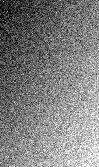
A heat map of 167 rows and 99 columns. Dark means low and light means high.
Ninth with the lowest average: top left. Mirror symmetry: none. Slope: up to the bottom right. Ninth with the highest average: bottom right. Odd rows or columns: none.
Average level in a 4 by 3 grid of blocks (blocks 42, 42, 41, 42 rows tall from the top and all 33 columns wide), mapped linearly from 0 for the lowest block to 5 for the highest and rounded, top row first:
0 1 2 / 1 2 3 / 2 3 4 / 3 4 5
